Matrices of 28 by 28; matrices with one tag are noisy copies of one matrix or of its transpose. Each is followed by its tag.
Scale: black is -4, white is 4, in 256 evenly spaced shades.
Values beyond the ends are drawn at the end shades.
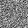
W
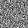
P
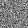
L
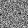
P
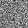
P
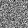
P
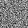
L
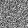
W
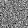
L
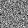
P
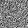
W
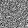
W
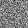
P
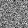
P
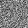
W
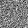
W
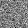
P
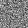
L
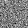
L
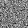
L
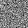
L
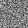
L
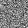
L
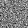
L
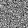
L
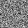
P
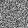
W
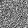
W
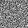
W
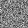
P
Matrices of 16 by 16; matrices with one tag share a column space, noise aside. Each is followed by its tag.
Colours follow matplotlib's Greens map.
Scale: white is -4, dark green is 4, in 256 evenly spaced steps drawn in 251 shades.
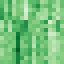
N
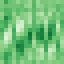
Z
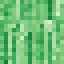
N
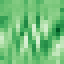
Z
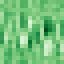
Z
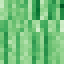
N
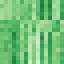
N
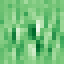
Z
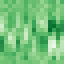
Z
